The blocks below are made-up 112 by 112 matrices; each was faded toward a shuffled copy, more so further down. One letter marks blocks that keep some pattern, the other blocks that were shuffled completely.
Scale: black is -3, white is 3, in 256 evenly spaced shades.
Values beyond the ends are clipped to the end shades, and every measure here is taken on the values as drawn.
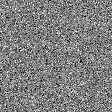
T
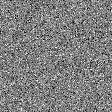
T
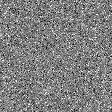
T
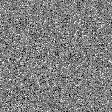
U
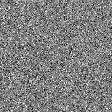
U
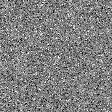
T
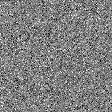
U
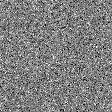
T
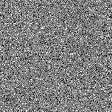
U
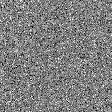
U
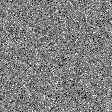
T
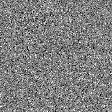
U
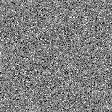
U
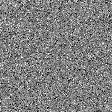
U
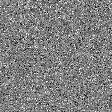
U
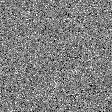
T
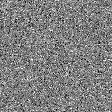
U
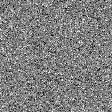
U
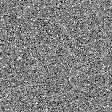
T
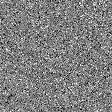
T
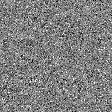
U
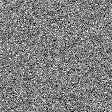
T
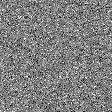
U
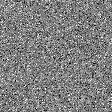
T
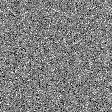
T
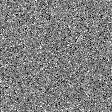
T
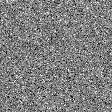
T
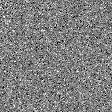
U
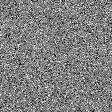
T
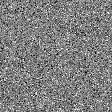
T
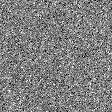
T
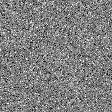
U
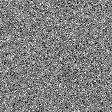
U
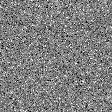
T
